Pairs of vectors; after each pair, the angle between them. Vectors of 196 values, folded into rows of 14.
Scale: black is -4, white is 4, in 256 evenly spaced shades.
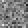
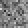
partly opposed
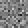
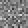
nearly opposite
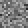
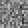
orthogonal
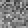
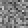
orthogonal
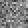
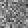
nearly opposite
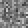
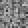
nearly opposite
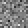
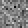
partly aligned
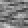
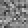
partly opposed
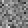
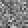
nearly opposite
